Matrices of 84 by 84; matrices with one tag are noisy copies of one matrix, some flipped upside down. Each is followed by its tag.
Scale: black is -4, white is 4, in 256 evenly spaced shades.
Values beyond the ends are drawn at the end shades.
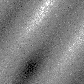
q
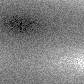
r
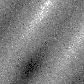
q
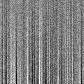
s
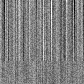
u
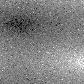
r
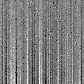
s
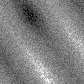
q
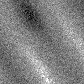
q
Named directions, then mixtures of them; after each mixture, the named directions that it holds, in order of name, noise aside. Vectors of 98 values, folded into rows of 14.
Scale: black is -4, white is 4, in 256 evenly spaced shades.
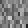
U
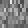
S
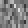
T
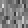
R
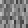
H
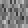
R, S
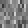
R, S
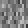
R, U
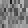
S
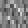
T, U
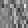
R, T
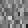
U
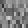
R, U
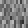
H, R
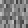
H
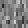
R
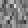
R, T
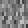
R, U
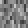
H, T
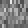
S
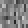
H, R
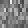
S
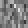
T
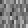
H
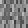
H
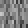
H, S
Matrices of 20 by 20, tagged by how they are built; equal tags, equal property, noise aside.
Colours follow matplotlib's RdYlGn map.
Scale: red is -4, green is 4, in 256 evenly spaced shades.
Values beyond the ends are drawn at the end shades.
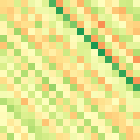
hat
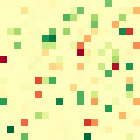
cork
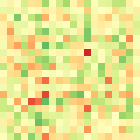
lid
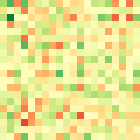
lid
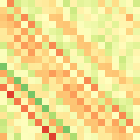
hat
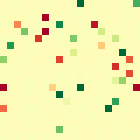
cork
